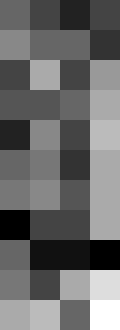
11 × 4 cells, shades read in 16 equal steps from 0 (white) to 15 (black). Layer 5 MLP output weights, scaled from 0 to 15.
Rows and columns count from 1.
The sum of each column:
104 97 114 70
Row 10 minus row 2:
1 2 -4 -10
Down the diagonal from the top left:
9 9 11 5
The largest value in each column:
15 14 14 15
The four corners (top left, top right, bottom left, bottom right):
9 11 5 0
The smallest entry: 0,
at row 11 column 4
